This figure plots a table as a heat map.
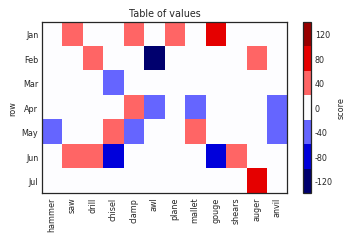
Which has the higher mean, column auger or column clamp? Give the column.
auger
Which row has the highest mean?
Jan
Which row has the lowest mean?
Apr
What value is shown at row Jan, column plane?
40
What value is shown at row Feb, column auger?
40
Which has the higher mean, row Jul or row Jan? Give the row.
Jan
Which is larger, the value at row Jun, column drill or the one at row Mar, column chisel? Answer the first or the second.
the first
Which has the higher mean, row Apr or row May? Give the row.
May
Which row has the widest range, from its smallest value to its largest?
Feb
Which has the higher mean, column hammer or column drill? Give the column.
drill
